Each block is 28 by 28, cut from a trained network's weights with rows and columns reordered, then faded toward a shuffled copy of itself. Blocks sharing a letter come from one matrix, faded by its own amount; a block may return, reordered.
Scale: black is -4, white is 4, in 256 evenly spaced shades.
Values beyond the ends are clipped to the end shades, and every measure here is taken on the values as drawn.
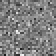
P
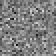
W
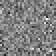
P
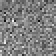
P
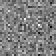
P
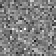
P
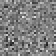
W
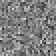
W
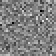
W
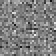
W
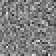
W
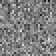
P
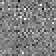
P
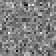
W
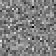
P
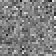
W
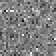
P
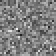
P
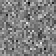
W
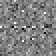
P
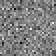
P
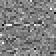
P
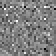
P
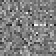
W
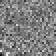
P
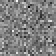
P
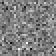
W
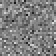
P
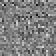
W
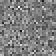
W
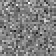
P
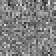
W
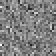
P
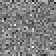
P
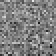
P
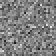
P
